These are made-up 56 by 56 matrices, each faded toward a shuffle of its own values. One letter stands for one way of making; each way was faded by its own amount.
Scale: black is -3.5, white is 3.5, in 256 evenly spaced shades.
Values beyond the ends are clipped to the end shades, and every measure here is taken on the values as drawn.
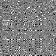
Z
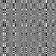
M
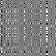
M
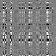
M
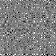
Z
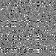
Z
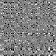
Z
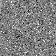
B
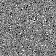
B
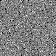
B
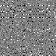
Z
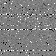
Z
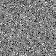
B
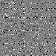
Z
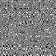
Z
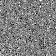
B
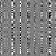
M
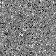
B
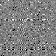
Z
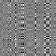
M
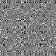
Z
